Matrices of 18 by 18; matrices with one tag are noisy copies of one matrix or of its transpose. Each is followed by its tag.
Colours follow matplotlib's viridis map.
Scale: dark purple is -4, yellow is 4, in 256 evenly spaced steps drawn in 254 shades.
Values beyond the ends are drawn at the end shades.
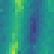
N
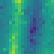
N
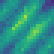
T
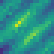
T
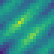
T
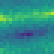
N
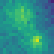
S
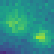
S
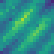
T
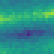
N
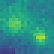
S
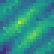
T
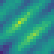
T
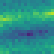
N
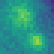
S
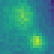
S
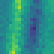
N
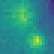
S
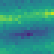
N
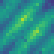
T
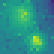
S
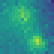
S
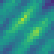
T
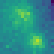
S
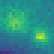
S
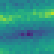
N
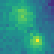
S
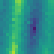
N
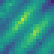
T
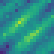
T
